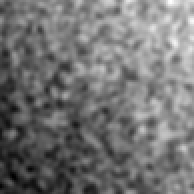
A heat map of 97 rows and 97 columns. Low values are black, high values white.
The field is mottled with small blotches. The ninth with the lowest average is the bottom left. No regular stripes run through it. The top right is the ninth with the highest average. There is an overall slope up to the top right. There are no lone odd cells.
